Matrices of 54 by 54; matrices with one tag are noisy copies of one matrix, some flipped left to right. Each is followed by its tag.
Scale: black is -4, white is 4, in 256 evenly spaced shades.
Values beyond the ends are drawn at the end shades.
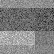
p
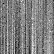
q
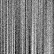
q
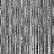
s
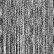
s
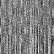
s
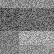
p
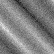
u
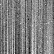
q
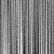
q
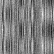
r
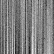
q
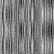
r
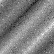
u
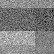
p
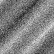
u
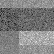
p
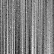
q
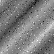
u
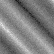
u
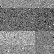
p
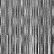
s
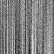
q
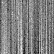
q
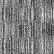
r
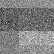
p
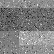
p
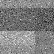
p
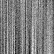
q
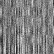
s
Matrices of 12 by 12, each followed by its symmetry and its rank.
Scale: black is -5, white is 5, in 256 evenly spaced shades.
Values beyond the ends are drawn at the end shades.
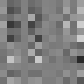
neither, rank two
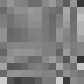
antisymmetric, rank two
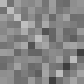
symmetric, full rank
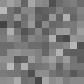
neither, full rank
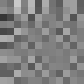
antisymmetric, rank two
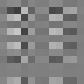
neither, rank one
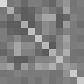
symmetric, full rank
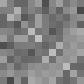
symmetric, full rank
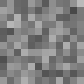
neither, full rank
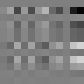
neither, rank one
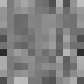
neither, rank two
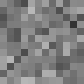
neither, full rank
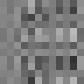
neither, rank two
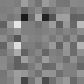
antisymmetric, rank two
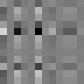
neither, rank one
